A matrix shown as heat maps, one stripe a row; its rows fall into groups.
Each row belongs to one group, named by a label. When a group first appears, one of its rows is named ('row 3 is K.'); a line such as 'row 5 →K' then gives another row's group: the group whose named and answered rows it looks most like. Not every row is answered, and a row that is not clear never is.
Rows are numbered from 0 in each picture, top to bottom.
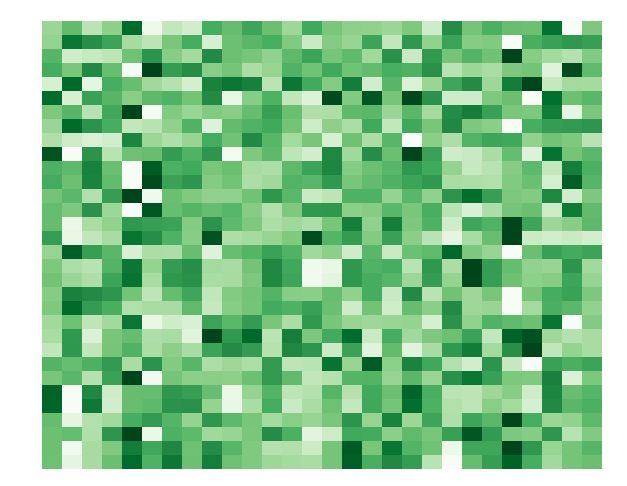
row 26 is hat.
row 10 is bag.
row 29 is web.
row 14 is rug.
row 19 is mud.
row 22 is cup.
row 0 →web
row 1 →mud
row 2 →rug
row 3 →bag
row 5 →hat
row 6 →web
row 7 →mud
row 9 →hat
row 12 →web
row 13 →bag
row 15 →rug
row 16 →mud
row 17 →web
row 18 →web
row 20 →mud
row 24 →hat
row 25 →web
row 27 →hat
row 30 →rug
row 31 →rug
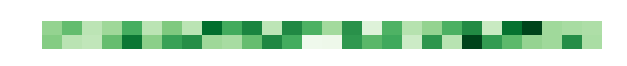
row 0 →cup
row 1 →web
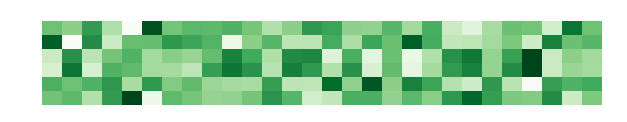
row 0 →bag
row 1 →hat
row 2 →cup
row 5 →web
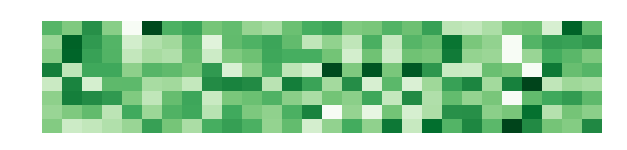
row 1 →mud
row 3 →hat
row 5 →mud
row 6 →cup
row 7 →rug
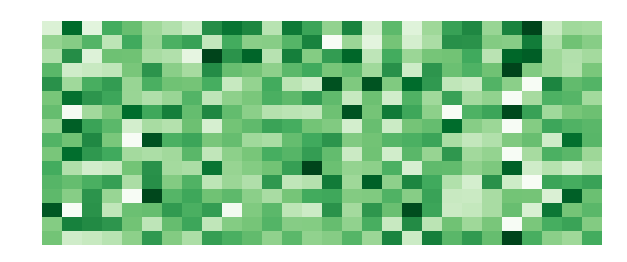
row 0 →cup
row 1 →cup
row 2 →cup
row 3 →rug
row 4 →hat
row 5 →mud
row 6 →rug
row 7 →mud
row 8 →bag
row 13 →hat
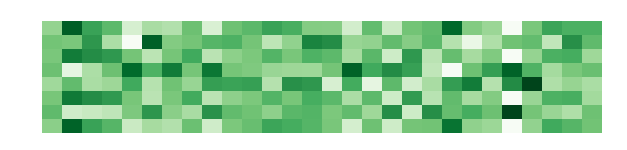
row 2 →mud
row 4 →cup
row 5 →mud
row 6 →rug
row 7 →mud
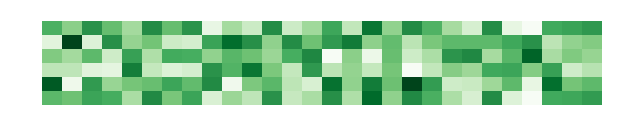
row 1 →cup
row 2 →cup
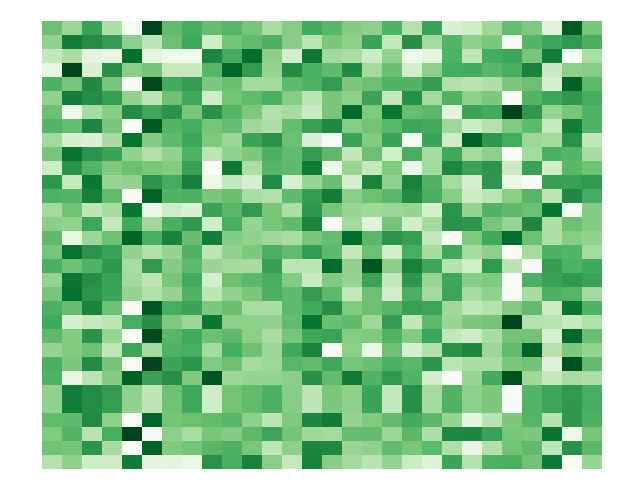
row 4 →bag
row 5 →mud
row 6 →rug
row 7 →bag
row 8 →web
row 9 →mud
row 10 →cup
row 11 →hat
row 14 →cup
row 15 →rug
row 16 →mud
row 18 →mud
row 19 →mud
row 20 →bag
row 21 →rug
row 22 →bag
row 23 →cup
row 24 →bag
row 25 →rug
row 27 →mud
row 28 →bag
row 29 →web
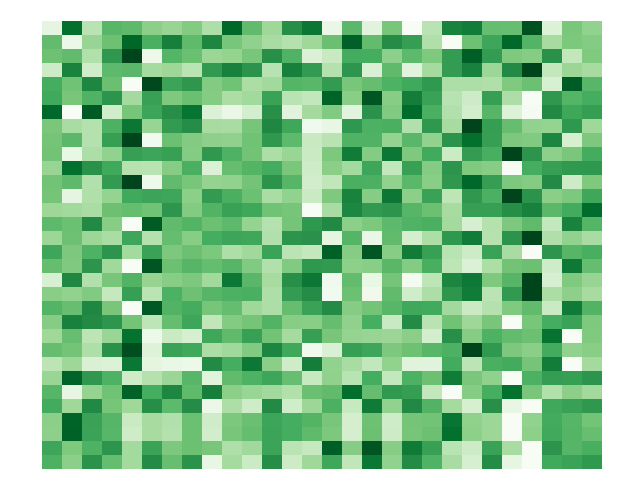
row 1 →rug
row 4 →bag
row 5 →hat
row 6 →hat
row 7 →web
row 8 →web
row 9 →rug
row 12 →rug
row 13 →rug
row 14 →bag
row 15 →cup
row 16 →hat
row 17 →bag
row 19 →cup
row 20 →bag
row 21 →mud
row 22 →web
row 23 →web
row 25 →mud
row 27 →hat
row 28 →mud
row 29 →mud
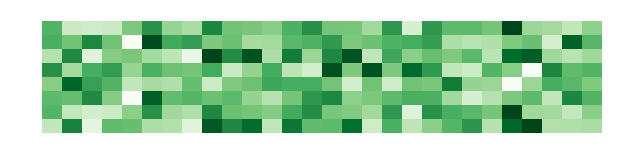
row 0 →rug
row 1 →bag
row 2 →cup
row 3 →hat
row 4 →mud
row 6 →rug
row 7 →cup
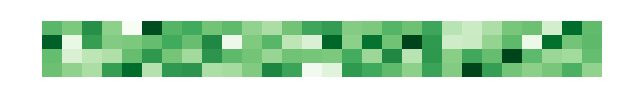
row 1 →hat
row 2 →rug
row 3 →web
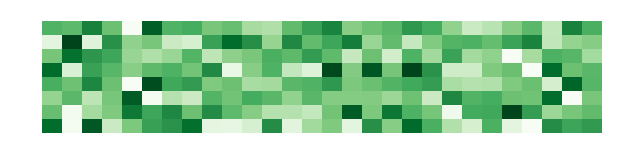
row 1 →cup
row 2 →mud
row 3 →hat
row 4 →bag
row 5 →web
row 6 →rug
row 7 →hat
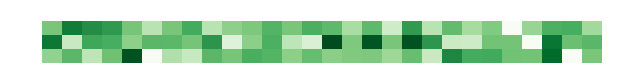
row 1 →hat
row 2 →web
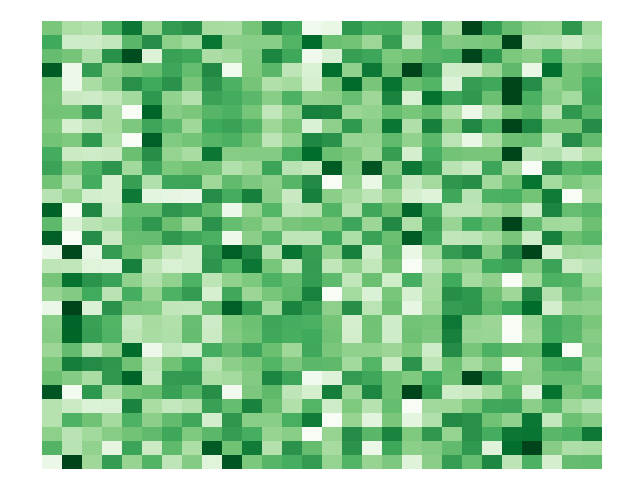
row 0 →web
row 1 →rug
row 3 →hat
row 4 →rug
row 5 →rug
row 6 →bag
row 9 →rug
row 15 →hat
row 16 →cup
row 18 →mud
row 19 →cup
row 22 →mud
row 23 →web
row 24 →mud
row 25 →web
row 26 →hat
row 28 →cup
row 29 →rug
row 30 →cup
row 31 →cup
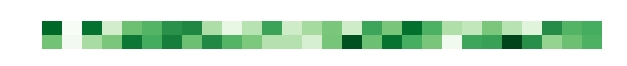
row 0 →hat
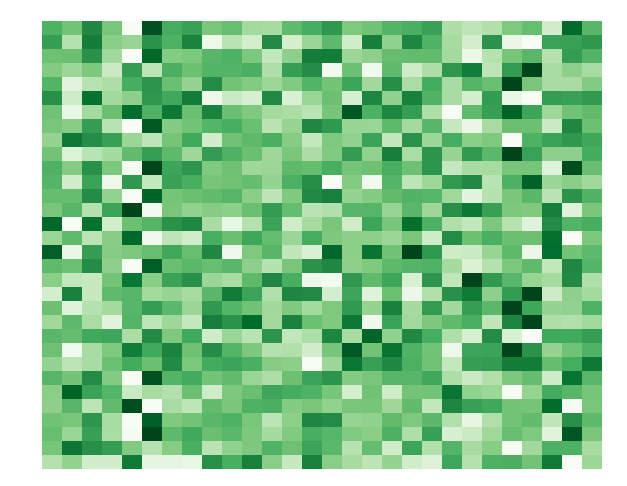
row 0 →bag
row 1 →hat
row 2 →bag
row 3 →cup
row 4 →rug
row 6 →rug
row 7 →bag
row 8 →mud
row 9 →rug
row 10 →bag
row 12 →bag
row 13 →web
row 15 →web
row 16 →hat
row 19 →cup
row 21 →cup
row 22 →hat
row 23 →rug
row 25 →bag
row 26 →mud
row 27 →web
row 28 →bag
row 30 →mud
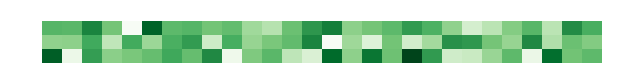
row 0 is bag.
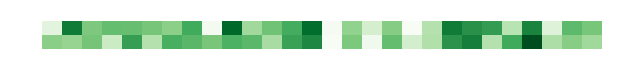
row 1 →cup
